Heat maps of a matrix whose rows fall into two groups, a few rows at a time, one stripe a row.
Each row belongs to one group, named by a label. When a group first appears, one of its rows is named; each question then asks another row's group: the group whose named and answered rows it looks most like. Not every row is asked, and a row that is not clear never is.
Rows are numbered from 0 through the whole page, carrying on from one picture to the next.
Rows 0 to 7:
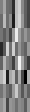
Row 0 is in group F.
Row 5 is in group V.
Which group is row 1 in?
F
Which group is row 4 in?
F
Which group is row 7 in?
V
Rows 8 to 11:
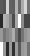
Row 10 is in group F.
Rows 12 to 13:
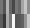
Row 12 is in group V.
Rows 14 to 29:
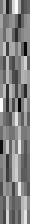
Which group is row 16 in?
V
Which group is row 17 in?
V
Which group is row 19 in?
V
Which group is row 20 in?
V
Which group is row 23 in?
F
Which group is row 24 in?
F
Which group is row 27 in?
F
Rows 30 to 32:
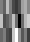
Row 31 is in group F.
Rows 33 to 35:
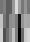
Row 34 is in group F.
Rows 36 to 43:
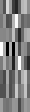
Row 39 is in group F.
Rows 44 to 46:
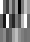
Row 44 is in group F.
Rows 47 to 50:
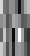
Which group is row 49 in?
F
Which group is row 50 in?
F
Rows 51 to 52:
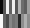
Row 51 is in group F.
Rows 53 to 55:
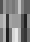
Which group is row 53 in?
F
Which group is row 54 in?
V
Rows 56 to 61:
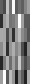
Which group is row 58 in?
F
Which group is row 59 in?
V
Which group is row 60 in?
F
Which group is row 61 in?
V
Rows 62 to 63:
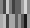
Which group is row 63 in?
V
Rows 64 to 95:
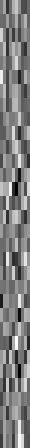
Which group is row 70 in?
V
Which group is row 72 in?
F
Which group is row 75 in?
F
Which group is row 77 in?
V
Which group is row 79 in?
V
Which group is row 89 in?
V
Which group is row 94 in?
F
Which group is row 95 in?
F
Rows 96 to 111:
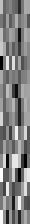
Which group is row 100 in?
F
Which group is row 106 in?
F
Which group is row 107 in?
V
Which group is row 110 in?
F
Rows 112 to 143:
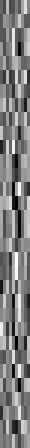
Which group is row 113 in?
F
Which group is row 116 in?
V
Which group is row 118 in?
F
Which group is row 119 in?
V
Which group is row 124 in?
V
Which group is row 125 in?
F
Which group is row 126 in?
V
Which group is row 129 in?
V
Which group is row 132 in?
F
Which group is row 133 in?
F
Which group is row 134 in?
F
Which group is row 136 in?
V
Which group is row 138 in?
F
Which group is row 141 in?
F
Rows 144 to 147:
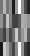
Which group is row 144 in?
F
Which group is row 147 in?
F
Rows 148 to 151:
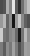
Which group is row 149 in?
F
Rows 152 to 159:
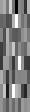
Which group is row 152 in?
V
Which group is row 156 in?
F
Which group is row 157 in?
F
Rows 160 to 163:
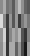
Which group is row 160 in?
F
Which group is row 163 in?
V
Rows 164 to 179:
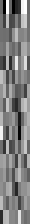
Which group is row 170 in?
V
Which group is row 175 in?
V
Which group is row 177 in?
V
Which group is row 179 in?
F
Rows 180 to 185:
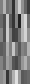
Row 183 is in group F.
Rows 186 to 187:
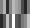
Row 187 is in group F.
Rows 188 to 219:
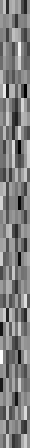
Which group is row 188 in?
V
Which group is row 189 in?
V
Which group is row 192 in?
F
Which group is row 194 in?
V
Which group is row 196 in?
V
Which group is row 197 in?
F
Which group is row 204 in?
V
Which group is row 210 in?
V
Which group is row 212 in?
V
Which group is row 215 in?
F
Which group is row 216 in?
V
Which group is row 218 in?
V
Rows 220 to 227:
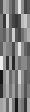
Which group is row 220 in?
F
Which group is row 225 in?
F
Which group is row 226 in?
F
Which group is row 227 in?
V
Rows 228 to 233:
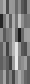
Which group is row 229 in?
F
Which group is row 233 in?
F
